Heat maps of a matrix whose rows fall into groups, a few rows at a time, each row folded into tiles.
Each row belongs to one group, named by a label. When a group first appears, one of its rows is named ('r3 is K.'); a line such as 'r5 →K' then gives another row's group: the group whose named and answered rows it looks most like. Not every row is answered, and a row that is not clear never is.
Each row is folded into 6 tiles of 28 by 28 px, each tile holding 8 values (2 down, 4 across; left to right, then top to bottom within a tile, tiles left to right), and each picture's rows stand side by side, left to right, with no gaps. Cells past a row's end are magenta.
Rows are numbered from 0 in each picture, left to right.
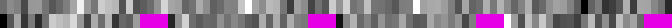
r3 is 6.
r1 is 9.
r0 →9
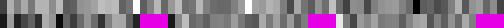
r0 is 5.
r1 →9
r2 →6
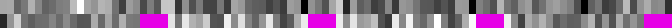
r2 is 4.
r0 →9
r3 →6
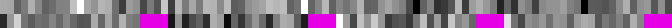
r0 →9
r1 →5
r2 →6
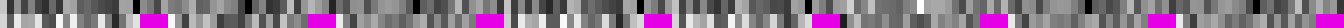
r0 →4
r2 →6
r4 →4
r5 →9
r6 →6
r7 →6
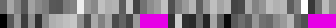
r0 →9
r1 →5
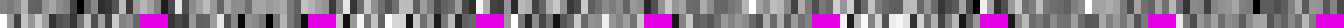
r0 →6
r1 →5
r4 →9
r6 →9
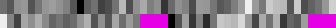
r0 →6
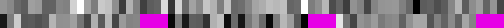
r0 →9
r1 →5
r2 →6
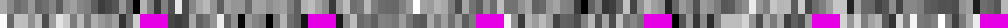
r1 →5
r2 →9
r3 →6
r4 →9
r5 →4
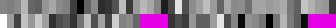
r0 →6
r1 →5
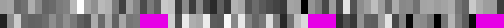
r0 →9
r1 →4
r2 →5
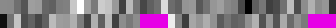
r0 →9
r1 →6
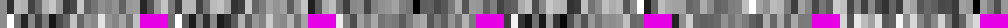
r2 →6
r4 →9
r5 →4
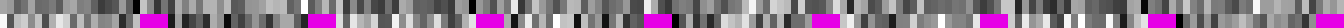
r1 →5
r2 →4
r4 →9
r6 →4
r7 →9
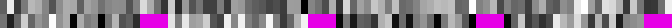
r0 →5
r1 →4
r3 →9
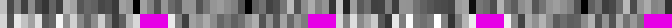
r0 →4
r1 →6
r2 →4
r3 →6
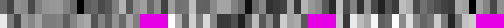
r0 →6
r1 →6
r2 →4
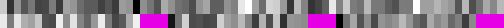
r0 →4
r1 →9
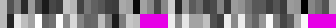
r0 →4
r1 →4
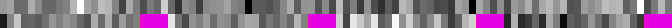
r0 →9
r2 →4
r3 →5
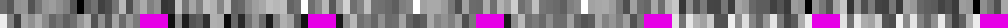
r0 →6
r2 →9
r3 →9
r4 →4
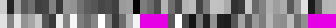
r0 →4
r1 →5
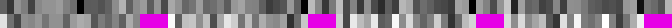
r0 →6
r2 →4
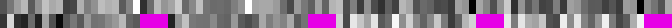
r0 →5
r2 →4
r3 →4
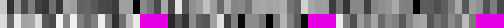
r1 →5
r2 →6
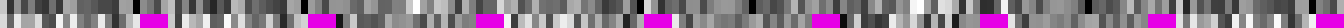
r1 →4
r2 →9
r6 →6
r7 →4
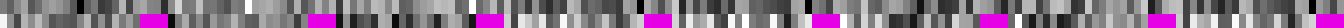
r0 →6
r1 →9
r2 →5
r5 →6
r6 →5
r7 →4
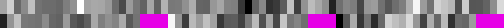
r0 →9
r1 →6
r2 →9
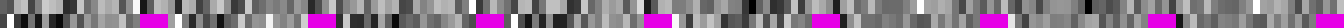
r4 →6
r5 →9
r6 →6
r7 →9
